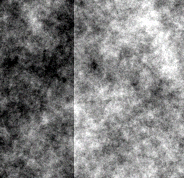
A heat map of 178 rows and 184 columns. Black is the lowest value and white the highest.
The middle left is the ninth with the lowest average. There are no lone odd cells. The right part is higher, past a seam about 40% of the way across. The top right is the ninth with the highest average.
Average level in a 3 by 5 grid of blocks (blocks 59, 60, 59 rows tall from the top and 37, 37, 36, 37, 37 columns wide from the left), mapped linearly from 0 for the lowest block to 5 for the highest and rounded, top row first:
11355 | 01444 | 12444
